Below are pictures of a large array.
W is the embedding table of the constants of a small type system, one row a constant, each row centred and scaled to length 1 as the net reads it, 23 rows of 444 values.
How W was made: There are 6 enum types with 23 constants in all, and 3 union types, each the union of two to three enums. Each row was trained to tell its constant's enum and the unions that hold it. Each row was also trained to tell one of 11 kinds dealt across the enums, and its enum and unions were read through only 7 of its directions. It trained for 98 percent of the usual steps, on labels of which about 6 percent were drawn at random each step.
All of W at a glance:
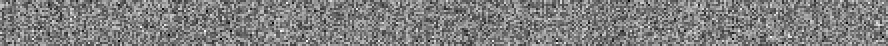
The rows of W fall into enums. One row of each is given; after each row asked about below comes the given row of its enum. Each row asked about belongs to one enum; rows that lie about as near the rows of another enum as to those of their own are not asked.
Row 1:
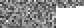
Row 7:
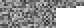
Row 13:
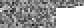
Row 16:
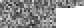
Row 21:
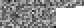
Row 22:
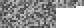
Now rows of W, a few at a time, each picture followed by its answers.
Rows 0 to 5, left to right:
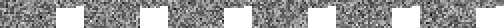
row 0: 1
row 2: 7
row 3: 1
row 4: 21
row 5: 16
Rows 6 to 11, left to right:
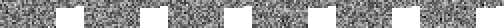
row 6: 21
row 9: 16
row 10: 1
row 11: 13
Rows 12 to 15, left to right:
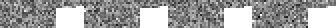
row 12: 7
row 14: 1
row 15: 21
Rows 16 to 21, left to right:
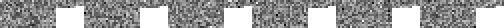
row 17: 16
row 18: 22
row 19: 13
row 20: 22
